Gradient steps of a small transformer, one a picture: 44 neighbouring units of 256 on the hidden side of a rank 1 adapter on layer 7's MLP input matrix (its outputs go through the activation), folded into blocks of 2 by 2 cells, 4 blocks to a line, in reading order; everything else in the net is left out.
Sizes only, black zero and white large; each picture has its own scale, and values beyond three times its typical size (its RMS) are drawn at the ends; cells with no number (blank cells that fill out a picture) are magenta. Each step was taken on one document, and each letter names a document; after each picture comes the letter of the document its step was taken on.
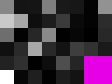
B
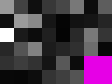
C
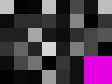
C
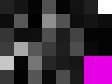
B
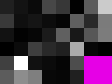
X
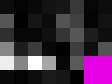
B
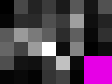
C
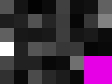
B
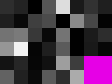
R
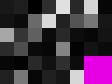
R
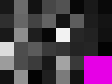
C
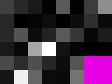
X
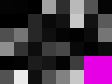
R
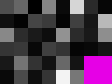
R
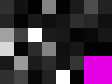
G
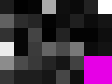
B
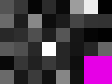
G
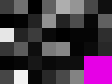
R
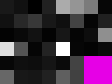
G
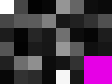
G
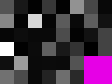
G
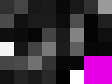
X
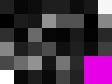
B
